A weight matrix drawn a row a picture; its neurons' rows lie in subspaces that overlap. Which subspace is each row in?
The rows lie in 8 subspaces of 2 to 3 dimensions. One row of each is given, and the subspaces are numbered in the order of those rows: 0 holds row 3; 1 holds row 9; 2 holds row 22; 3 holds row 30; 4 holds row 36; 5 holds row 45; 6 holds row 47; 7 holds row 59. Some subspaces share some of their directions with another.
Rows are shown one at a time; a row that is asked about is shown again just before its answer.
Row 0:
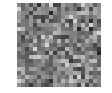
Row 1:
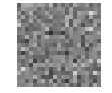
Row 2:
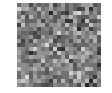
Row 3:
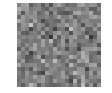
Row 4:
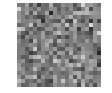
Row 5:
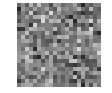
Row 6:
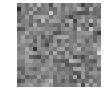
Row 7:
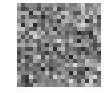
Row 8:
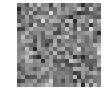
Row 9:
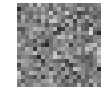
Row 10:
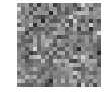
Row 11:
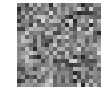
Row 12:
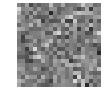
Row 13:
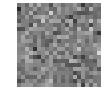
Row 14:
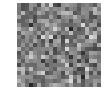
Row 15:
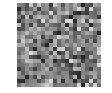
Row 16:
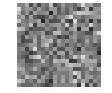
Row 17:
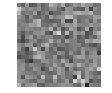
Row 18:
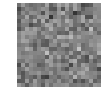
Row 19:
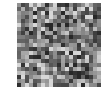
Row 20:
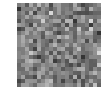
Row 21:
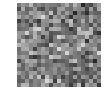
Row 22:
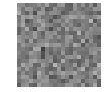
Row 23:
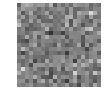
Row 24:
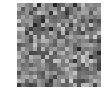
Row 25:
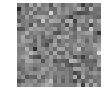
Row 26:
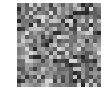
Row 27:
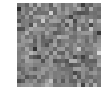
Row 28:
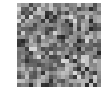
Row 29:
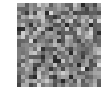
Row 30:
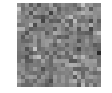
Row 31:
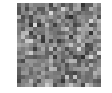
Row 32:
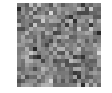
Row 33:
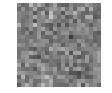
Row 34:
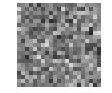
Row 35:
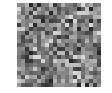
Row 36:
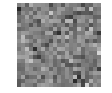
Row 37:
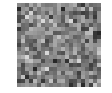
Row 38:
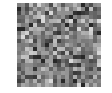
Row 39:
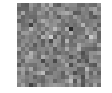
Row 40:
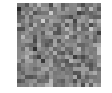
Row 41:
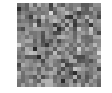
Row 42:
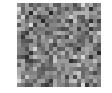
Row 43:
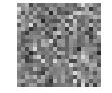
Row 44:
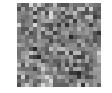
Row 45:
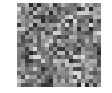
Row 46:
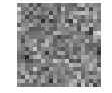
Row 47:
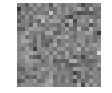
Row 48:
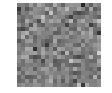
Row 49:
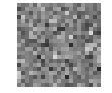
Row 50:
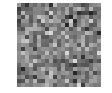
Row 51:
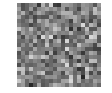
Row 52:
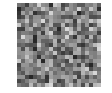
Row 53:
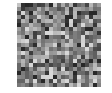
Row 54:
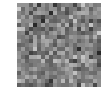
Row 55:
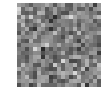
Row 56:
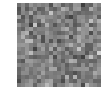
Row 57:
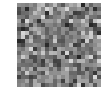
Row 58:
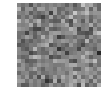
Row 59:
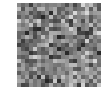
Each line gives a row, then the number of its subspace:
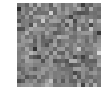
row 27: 4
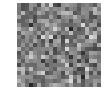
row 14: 0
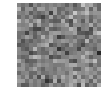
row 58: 7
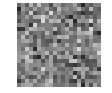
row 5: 3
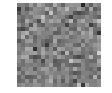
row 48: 2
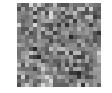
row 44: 5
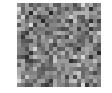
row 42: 1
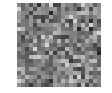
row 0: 0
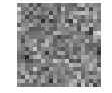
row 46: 1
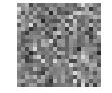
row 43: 0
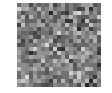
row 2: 3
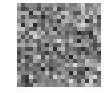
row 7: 3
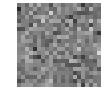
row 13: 3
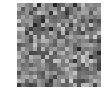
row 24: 4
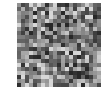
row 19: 5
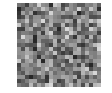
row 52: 7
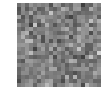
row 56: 1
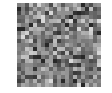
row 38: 2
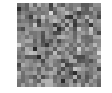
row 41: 1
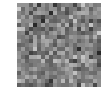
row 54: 4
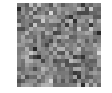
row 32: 5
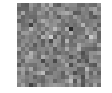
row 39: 0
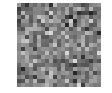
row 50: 6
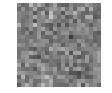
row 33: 5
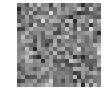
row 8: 7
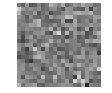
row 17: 4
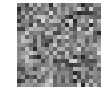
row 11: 6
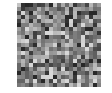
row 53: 6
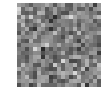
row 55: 2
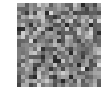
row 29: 2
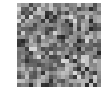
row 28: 2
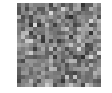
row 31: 1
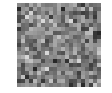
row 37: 1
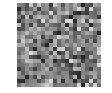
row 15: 3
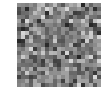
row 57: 2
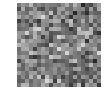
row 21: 7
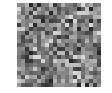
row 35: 5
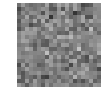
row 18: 5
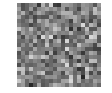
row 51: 0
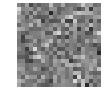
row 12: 4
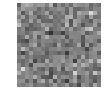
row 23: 6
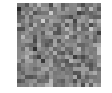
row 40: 7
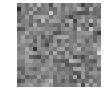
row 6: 0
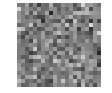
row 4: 2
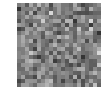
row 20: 2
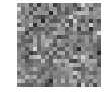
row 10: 4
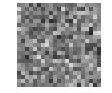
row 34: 1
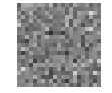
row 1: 6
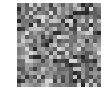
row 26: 7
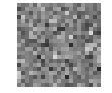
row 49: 1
